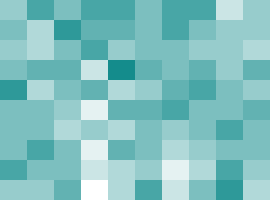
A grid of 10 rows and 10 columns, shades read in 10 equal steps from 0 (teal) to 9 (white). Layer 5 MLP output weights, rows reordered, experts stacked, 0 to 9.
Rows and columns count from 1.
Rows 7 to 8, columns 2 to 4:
4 6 5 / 2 4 8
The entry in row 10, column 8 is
4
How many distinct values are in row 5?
6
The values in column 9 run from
1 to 7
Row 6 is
4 4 5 8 3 3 2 4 4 3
